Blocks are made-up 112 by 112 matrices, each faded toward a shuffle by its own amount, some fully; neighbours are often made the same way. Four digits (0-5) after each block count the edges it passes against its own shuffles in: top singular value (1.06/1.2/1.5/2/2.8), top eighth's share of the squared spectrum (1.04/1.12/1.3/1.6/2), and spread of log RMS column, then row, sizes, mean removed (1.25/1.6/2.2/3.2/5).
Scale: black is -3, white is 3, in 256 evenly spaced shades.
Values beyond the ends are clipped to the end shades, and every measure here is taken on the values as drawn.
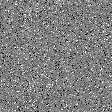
1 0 0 0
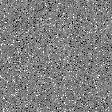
3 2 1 0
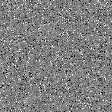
3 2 1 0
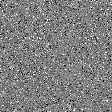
3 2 0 0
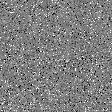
1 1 0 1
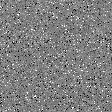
1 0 0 0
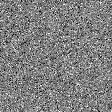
0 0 0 0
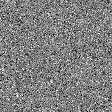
0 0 0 0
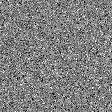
0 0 0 0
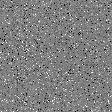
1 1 0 1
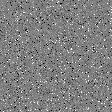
0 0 1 0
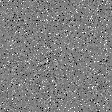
1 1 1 1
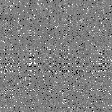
4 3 2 2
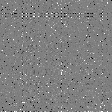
4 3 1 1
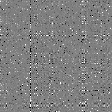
5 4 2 2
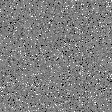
2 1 0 0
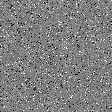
1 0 0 0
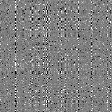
5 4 4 2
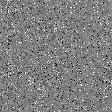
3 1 0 0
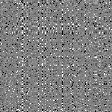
5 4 3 2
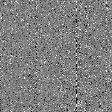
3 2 2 0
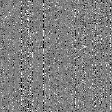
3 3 4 0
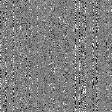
2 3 4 0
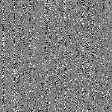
2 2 3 0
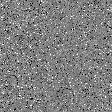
0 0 1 0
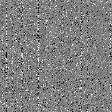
2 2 3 0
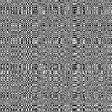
5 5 4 4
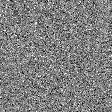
2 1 0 0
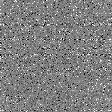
4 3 1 2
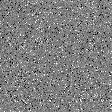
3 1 0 0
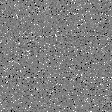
3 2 0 1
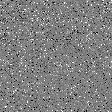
3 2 0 1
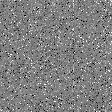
2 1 0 0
